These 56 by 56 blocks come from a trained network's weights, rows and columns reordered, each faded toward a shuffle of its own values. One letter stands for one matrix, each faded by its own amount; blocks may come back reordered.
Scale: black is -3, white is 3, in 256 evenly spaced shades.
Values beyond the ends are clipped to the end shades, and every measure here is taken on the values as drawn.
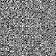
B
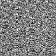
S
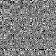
B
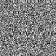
S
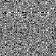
B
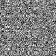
S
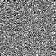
S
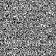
S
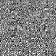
B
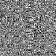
B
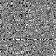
B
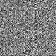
S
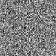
S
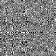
B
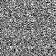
S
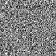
S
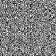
S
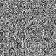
S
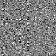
B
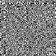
B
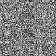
S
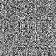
S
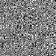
B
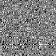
B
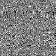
B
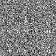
S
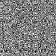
S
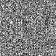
S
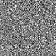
S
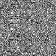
S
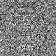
S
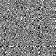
B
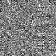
S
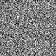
S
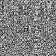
S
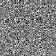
B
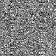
S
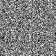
S
